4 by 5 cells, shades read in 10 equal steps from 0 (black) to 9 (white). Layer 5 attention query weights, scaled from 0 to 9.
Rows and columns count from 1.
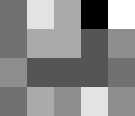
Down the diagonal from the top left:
4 6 3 8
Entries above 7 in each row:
2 0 0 1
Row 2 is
4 6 6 3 5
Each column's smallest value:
4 3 3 0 4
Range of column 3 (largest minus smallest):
3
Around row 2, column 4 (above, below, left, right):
0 3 6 5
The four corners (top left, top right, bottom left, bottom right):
4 9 4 5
